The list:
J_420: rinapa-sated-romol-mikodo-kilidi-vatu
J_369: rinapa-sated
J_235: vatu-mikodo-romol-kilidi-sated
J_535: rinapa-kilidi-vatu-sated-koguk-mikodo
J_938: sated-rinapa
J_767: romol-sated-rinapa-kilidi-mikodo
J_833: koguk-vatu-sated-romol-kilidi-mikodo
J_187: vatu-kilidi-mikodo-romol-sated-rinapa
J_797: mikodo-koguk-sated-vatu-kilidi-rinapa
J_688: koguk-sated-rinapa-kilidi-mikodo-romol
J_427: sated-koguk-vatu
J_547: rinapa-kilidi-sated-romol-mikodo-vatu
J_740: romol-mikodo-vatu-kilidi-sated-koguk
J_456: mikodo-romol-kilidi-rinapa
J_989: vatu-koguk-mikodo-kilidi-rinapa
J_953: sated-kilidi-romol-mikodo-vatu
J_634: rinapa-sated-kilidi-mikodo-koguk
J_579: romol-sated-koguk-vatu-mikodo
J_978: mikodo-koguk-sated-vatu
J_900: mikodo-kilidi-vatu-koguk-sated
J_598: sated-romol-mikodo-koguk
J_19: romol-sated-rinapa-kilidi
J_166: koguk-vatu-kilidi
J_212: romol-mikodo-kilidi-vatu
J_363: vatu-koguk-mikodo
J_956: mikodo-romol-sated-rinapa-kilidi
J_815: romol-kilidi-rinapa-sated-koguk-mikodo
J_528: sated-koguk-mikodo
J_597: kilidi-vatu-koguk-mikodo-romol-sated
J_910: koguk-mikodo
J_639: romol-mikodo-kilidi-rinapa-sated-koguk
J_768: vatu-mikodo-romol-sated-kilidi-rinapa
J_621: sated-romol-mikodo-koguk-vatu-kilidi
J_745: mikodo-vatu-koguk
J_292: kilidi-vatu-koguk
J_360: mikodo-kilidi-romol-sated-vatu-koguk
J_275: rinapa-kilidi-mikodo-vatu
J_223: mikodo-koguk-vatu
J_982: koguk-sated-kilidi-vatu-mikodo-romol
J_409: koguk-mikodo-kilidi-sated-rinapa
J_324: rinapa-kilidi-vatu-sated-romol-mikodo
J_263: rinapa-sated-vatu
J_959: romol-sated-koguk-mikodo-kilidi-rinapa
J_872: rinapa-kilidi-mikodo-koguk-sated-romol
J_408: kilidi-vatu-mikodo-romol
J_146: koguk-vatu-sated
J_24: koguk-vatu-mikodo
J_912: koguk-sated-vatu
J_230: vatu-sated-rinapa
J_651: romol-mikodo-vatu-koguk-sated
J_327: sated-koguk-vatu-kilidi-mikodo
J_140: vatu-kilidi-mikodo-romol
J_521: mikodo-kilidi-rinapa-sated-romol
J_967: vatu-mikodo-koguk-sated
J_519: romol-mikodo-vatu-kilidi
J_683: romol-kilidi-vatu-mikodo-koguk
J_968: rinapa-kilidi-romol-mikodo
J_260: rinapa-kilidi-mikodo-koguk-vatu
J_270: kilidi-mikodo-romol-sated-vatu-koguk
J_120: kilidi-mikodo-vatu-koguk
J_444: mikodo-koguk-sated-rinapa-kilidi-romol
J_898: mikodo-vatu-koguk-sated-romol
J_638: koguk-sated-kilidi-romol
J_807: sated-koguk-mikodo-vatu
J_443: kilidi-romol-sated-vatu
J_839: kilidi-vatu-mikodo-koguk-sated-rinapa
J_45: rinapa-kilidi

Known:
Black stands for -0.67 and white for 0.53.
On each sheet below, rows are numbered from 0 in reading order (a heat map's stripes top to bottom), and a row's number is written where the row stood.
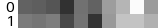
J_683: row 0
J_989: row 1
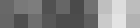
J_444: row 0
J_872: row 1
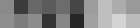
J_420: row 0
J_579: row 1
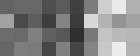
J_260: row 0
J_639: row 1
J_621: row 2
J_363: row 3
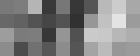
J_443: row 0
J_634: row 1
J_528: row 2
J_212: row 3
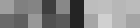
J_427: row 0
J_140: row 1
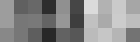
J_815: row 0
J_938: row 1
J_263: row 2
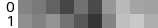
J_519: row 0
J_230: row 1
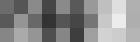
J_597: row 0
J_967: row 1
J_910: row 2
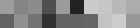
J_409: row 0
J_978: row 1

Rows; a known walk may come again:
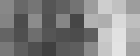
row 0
J_535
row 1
J_956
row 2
J_872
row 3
J_275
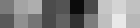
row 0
J_638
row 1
J_223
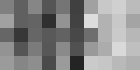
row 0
J_688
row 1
J_815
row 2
J_598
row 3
J_19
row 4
J_409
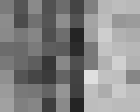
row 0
J_968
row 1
J_212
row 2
J_327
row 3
J_621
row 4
J_651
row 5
J_369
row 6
J_938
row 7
J_427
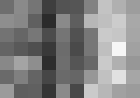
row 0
J_797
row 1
J_807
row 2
J_900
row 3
J_120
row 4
J_912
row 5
J_839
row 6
J_740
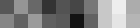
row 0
J_967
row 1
J_833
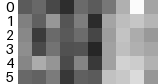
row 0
J_745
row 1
J_187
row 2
J_420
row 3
J_521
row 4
J_910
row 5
J_408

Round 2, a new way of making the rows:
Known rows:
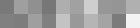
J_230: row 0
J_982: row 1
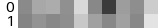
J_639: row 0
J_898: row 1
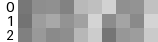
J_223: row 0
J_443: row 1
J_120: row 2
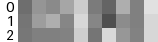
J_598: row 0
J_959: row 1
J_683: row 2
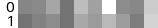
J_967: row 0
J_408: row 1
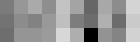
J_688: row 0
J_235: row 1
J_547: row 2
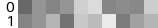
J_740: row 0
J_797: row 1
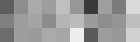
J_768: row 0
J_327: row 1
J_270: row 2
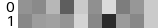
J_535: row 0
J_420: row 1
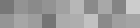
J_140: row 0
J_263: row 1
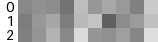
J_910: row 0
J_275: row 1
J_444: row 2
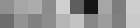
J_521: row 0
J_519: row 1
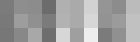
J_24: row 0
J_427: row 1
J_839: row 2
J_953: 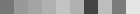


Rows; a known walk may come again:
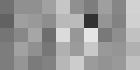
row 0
J_621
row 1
J_19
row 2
J_839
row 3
J_230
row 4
J_745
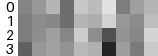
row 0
J_797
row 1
J_24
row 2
J_324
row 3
J_956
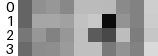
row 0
J_579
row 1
J_767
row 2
J_456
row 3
J_597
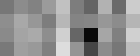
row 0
J_235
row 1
J_369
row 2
J_521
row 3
J_409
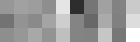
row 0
J_815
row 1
J_598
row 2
J_638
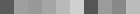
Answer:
J_187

